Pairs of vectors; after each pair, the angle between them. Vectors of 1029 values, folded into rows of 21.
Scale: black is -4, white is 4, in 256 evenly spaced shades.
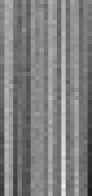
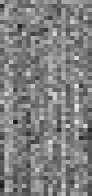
partly aligned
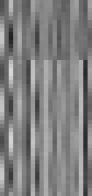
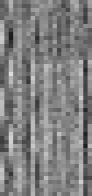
nearly parallel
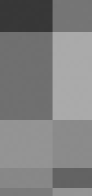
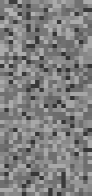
orthogonal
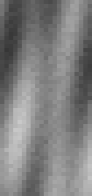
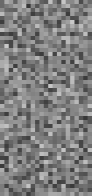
orthogonal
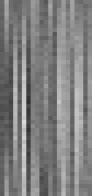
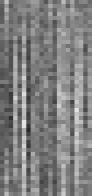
nearly parallel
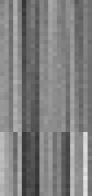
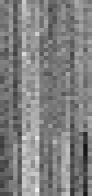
nearly opposite
